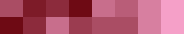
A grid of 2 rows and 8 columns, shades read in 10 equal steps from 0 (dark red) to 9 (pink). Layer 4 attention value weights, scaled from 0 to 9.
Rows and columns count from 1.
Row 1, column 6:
5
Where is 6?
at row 1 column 5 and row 2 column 3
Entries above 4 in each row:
4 3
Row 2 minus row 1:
-4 1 4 3 -2 -1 0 0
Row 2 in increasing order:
0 2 3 4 4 6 7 9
